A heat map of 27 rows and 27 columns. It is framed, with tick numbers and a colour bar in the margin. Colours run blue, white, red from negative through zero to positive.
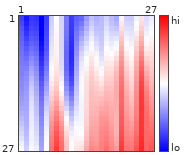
Ninth with the highest average: bottom right. Lone odd cells: none. Grain: streaks running down. Average level on the scale: 50%. Slope: up to the bottom right. Ninth with the lowest average: top left. Calmest part: bottom middle.
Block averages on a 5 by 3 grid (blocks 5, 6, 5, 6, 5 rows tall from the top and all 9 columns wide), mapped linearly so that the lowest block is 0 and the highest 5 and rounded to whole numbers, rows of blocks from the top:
012 / 113 / 124 / 235 / 345
